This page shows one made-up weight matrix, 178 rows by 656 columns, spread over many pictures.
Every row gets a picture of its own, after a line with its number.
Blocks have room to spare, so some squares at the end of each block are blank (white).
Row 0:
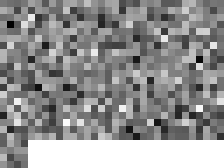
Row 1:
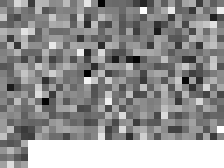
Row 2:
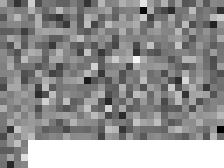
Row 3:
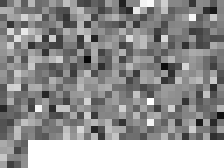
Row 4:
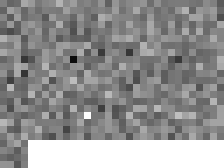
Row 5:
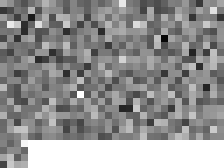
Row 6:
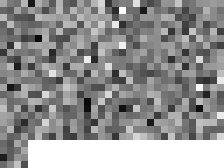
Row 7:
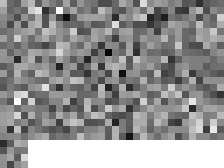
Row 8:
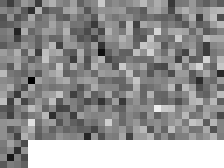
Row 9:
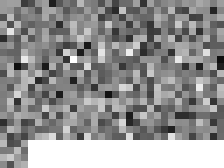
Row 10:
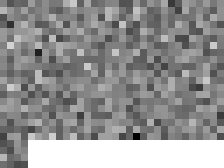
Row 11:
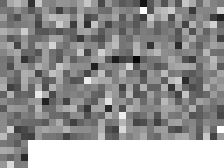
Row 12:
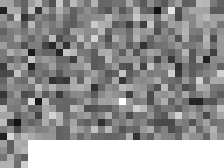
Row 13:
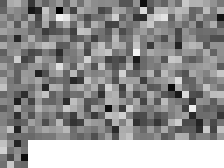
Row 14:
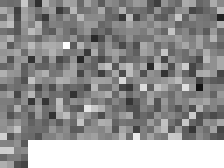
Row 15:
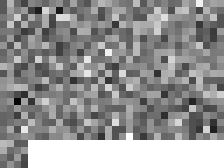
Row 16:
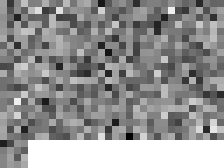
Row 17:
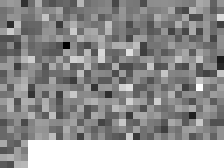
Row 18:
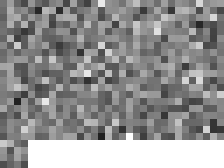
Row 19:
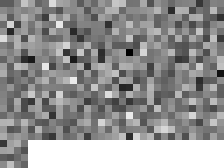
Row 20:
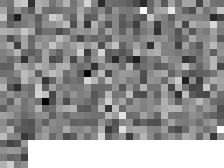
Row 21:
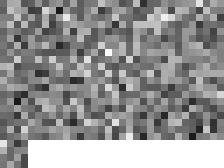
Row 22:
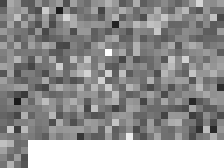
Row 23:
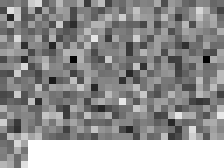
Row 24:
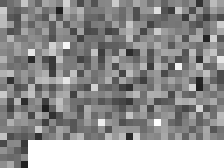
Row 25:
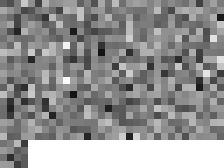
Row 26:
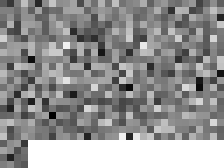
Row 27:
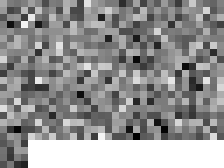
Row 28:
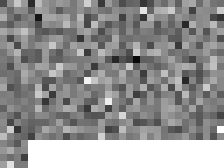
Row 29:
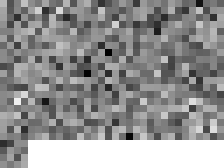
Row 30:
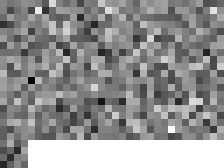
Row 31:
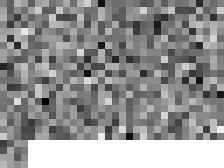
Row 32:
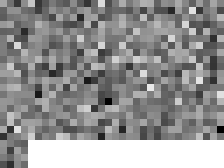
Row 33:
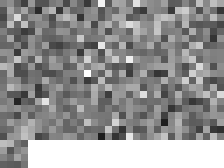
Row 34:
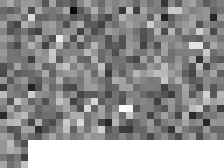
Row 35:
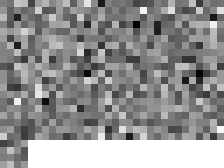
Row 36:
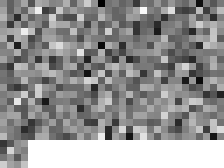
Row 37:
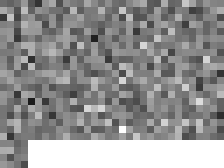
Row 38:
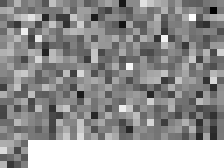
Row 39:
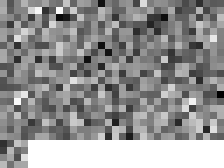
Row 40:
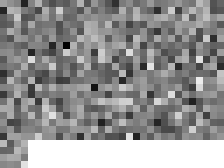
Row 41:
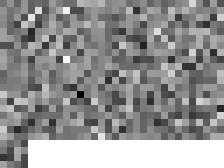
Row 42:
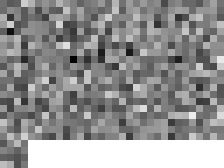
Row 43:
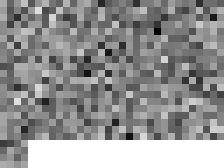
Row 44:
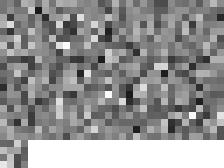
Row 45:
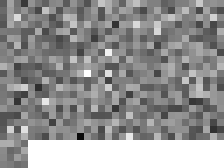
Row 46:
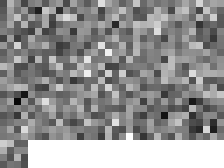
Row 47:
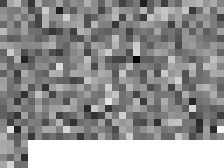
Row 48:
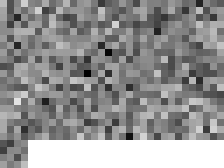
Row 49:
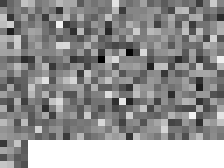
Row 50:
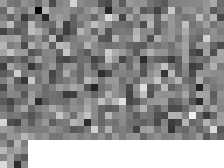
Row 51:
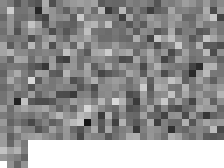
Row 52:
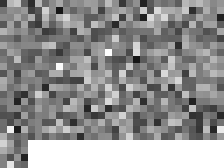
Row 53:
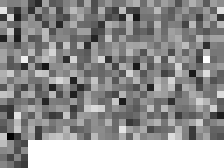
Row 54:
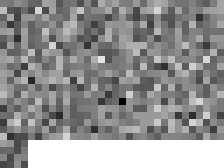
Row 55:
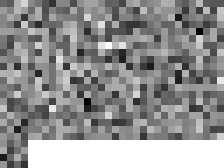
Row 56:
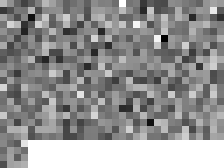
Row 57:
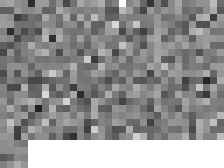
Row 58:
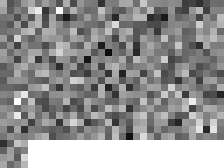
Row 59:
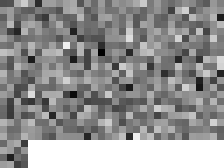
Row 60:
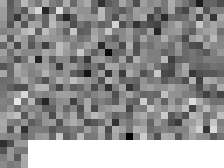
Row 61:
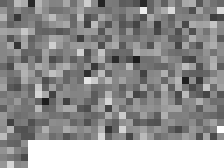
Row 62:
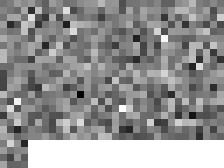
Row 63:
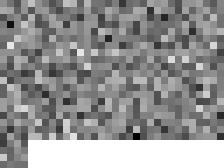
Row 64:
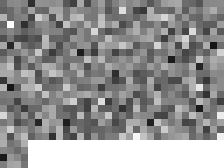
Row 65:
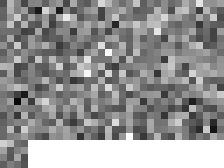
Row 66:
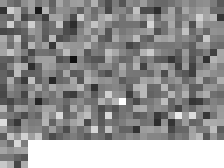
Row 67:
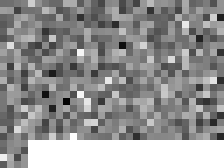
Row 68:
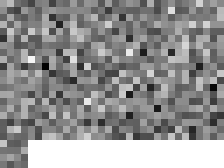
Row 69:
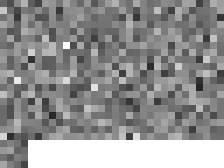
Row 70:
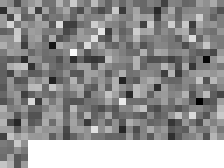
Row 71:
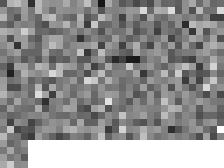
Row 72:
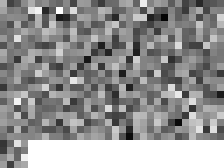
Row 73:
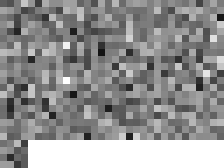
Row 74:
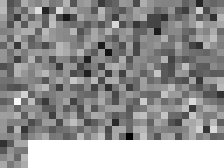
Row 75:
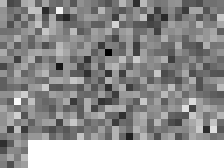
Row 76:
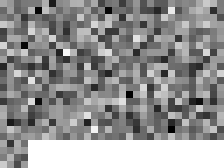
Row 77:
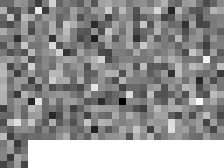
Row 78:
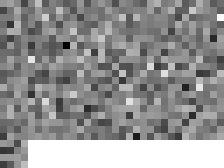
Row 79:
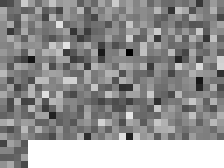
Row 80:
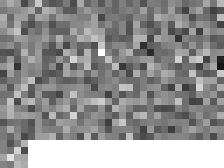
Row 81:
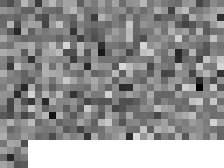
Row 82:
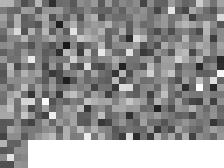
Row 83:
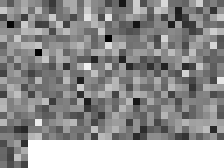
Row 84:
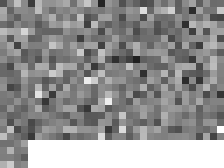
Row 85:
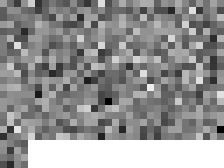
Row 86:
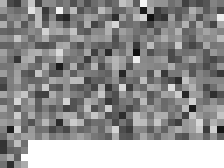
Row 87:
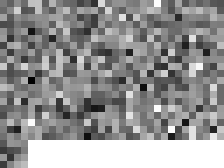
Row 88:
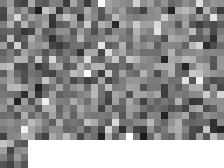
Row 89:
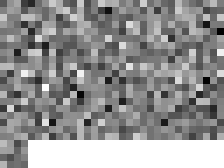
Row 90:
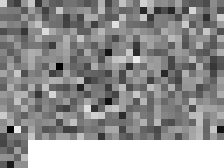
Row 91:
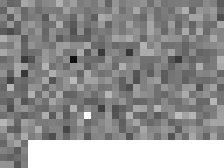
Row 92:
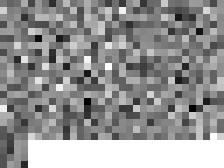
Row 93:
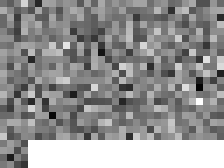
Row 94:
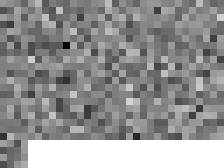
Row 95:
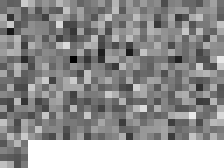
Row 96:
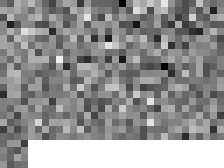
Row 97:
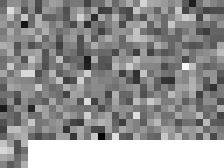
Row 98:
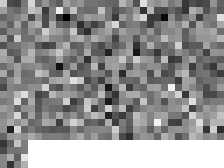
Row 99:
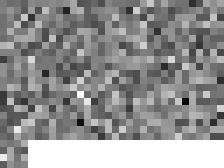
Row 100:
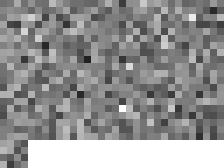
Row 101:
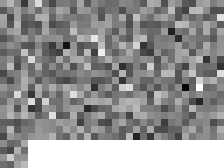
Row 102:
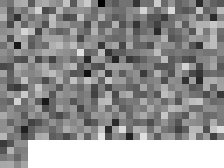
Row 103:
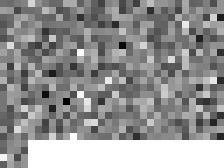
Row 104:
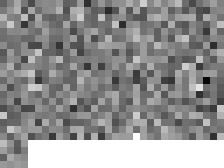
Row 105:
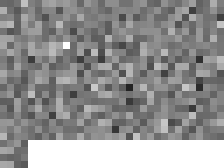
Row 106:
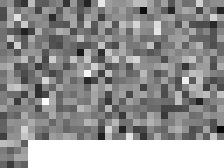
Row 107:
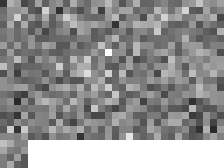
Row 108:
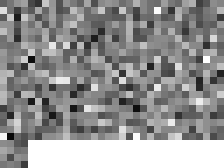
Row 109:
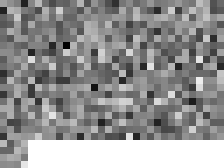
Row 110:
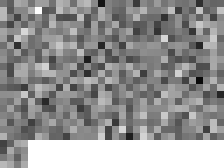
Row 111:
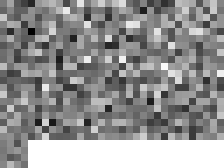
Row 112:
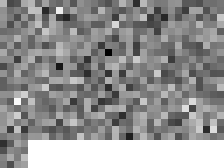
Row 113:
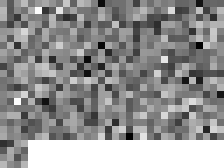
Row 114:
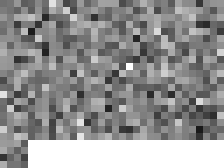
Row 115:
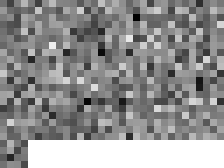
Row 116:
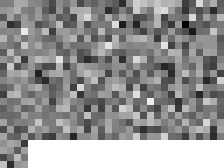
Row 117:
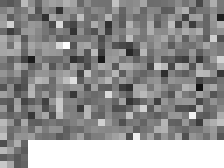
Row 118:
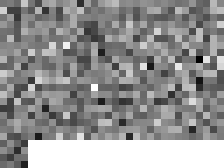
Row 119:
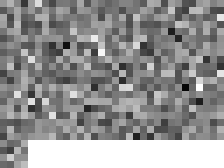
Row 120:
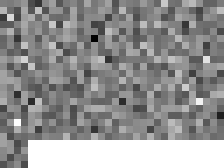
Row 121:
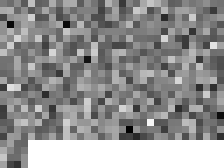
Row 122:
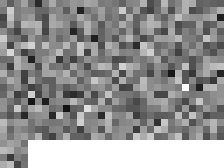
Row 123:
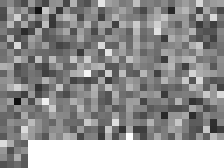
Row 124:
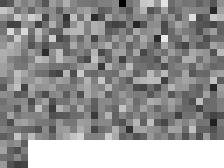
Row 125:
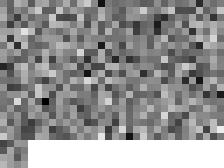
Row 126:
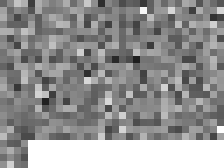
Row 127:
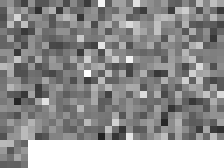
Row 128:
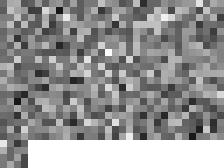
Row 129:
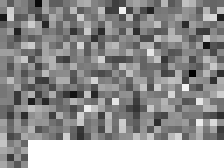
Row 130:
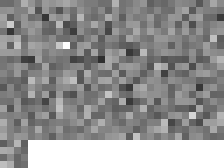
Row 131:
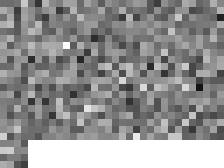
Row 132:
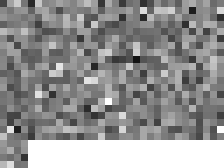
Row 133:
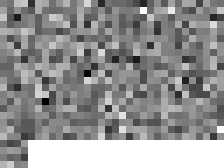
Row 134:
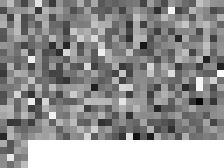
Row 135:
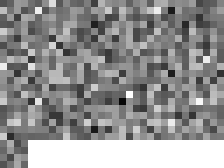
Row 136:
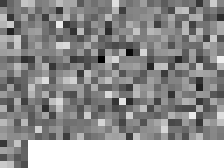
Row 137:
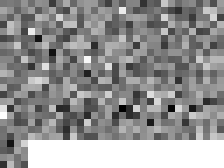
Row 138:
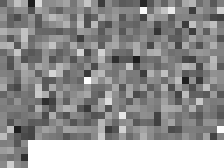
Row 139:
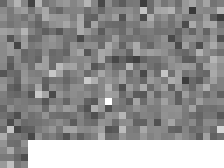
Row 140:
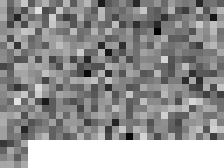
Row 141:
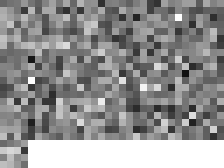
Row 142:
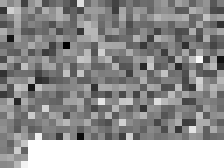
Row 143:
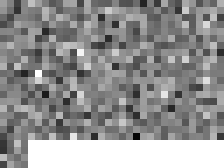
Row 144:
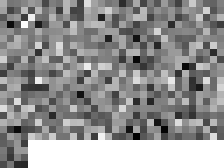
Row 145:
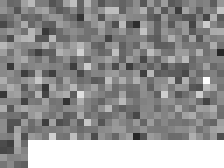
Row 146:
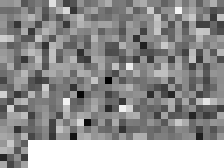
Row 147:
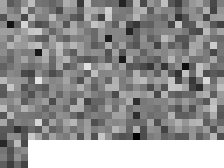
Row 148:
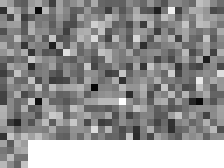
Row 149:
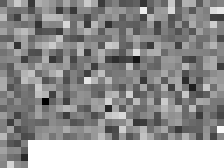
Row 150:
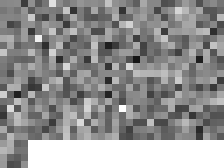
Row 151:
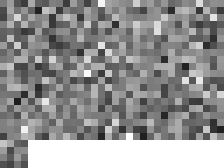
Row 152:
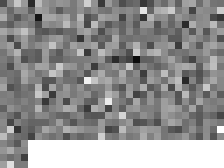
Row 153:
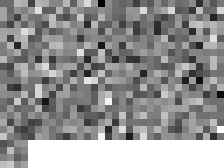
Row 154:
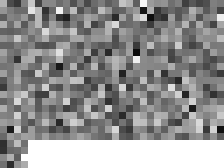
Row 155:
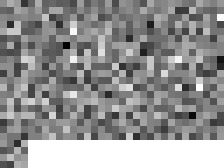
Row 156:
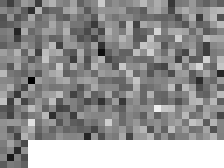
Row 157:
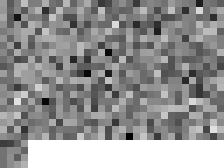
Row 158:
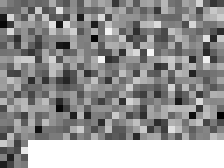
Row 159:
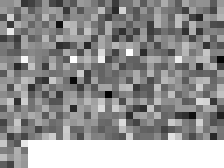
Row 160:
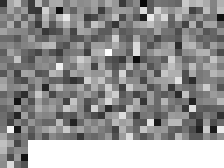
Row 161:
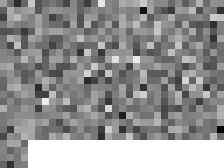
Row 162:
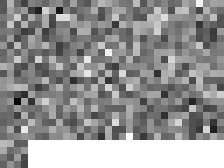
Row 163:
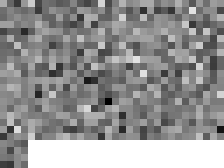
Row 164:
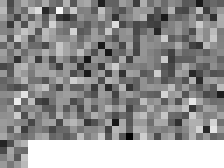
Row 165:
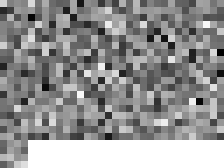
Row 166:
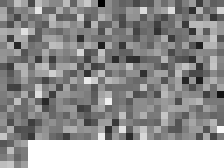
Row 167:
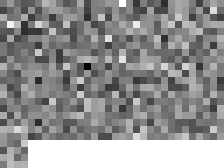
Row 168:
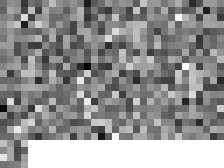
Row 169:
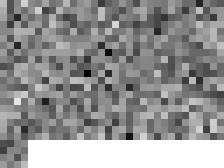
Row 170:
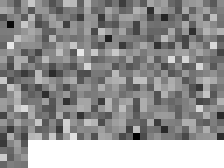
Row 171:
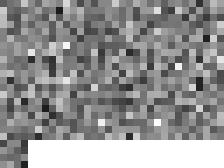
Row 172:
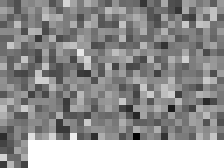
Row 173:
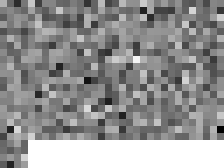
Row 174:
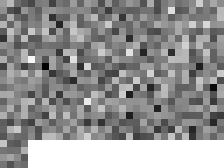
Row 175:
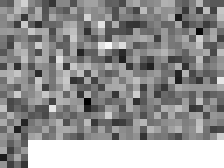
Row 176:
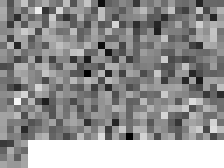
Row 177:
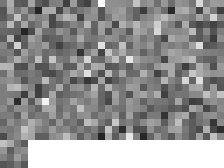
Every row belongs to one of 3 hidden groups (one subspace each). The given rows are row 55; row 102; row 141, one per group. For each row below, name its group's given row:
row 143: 55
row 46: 102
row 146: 55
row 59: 141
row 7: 102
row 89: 55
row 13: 102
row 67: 55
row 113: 102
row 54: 141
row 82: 141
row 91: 141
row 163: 102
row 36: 102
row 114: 55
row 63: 55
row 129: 141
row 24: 141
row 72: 102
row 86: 102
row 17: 141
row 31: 102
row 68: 141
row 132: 102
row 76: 141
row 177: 102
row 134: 141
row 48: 102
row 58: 102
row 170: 55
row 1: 102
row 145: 55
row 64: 55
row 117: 141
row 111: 55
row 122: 141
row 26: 141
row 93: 141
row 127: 102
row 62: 55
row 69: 141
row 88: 102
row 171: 141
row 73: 141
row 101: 141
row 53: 141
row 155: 141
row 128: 102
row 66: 141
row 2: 102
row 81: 141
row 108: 141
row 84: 102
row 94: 141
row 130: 141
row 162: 102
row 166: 102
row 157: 102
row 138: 102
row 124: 55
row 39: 102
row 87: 141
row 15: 102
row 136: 141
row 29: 102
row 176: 102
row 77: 141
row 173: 102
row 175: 55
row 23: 141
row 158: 141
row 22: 102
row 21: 102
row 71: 102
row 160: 102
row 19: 141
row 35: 102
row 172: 55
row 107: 102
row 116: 55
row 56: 55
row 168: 55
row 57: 55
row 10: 55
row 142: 141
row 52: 102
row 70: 141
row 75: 102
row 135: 141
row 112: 102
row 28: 102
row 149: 102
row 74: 102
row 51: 141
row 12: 141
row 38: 55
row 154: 102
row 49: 141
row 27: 55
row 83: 55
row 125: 102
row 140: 102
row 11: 102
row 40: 141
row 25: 141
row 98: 102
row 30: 141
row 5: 55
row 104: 55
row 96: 55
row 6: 55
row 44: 141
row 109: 141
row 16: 102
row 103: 55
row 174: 141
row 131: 141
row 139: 102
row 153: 102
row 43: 102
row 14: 141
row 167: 55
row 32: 102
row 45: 102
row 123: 102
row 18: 102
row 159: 141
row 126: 102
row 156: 141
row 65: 102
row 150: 55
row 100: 55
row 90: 102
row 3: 55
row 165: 55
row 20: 102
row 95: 141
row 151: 102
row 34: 55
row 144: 55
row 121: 55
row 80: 141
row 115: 141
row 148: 141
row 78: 141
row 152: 102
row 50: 141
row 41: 55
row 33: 102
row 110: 102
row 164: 102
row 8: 141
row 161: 102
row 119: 141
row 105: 141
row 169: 102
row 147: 55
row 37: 141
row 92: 55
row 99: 55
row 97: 55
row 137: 55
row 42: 141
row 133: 102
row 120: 141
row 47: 102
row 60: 102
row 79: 141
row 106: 102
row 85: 102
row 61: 102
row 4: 141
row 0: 55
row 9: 141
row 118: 141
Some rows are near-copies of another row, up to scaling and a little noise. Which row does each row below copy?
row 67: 103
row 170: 63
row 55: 175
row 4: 91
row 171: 24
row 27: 144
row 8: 156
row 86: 154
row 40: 109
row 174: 68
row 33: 127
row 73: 25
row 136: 49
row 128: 21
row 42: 95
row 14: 131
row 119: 101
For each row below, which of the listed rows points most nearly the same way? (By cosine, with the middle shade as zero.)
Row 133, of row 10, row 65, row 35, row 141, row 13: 35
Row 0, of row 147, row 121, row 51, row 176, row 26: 121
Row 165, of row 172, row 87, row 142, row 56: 56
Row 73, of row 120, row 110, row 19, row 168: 19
